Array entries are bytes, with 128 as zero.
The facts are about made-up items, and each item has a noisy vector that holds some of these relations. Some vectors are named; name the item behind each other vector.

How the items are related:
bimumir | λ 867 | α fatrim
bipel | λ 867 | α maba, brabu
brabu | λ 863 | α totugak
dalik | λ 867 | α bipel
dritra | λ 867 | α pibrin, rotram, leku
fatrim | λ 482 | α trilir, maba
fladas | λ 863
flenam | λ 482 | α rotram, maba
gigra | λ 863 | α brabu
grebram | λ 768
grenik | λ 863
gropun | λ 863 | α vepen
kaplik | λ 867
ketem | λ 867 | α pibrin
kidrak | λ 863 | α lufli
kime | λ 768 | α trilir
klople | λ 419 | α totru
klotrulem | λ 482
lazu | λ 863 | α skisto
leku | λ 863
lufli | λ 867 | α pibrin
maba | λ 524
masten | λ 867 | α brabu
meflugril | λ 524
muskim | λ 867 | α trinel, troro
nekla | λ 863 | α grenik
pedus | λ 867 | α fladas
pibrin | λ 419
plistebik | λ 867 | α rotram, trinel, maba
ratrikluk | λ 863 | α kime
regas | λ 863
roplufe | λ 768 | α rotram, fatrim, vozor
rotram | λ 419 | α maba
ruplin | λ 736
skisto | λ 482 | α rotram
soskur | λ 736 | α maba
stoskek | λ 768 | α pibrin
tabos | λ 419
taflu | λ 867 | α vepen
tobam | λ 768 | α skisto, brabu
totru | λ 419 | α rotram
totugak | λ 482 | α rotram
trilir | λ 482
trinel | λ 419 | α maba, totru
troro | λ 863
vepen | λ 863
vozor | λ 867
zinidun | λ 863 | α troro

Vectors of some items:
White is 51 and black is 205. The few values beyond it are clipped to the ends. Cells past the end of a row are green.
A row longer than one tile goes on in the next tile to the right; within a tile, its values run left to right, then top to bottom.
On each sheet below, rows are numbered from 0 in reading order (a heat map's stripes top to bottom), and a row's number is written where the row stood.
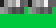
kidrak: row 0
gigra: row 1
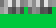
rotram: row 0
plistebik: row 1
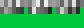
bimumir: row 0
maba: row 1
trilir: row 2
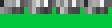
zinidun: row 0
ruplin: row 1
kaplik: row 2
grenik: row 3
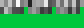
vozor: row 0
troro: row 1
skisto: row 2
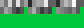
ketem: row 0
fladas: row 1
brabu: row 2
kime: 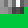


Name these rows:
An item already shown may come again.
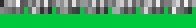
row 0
brabu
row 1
trilir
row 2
muskim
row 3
flenam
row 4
totru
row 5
tabos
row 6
meflugril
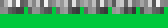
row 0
soskur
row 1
masten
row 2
muskim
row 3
muskim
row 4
trinel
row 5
bipel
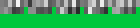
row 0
stoskek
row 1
gropun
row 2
trilir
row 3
meflugril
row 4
totru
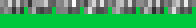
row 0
flenam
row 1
vepen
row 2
tobam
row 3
pibrin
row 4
klople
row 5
klotrulem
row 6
tabos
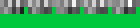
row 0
fatrim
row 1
taflu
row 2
roplufe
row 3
dritra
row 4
grebram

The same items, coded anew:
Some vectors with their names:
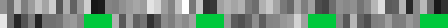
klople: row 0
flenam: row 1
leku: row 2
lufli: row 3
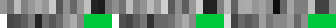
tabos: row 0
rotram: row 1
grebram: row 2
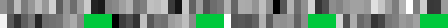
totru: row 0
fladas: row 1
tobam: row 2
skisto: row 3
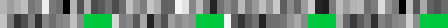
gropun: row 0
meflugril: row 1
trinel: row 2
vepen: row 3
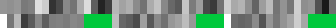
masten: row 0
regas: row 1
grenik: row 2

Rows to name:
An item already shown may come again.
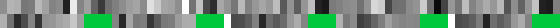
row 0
troro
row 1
trilir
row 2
tabos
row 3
muskim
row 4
tabos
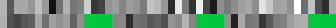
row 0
roplufe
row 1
soskur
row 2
trilir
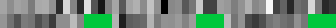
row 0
ruplin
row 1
kime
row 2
taflu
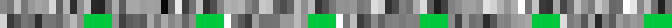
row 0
pibrin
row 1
stoskek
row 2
gigra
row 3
masten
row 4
fatrim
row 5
meflugril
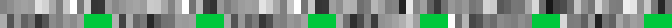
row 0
flenam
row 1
klotrulem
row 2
flenam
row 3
troro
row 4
bipel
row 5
maba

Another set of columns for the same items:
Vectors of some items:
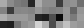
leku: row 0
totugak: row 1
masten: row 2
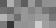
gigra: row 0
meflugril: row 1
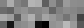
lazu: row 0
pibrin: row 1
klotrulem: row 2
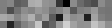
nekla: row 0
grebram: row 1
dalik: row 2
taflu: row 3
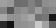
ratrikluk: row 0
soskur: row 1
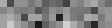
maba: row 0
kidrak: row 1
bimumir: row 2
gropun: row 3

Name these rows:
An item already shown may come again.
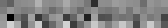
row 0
flenam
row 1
stoskek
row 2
stoskek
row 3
plistebik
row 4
fatrim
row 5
klotrulem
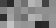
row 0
bipel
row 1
klople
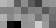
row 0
pibrin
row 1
ruplin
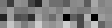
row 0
plistebik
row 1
bipel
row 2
flenam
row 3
tobam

